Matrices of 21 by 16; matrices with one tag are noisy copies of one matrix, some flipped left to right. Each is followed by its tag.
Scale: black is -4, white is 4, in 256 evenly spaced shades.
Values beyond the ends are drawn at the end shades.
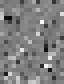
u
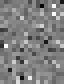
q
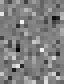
u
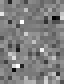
u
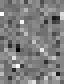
u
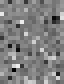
u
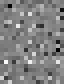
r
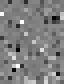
u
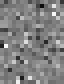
q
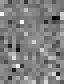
u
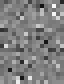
q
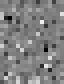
u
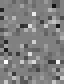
r
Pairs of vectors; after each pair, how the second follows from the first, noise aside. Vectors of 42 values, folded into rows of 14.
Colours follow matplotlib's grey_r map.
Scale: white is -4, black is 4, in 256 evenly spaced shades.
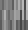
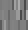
partly zeroed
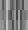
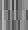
wrapped around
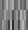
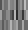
wrapped around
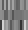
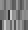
wrapped around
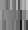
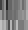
reversed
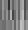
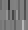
partly zeroed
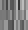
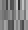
copied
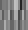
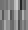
copied
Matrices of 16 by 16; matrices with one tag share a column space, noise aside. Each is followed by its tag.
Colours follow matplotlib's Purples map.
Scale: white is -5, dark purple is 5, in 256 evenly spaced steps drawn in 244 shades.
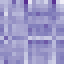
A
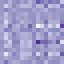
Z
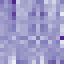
A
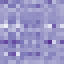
Z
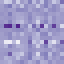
Z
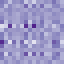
Z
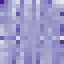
A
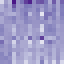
A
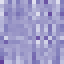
A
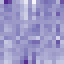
A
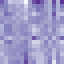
A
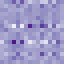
Z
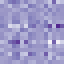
Z
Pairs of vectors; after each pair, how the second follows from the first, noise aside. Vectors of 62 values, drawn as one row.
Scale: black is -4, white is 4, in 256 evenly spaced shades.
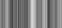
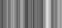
wrapped around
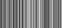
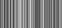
wrapped around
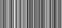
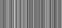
shrunk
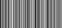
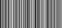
copied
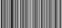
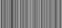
shrunk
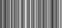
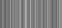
shrunk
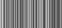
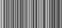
copied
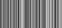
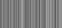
shrunk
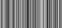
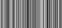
copied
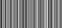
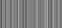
shrunk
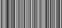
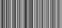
wrapped around
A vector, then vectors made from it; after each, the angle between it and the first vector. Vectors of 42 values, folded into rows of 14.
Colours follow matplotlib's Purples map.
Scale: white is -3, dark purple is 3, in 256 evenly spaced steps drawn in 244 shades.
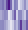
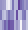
nearly opposite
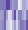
nearly parallel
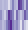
nearly opposite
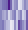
nearly parallel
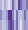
nearly opposite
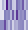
orthogonal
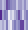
partly aligned
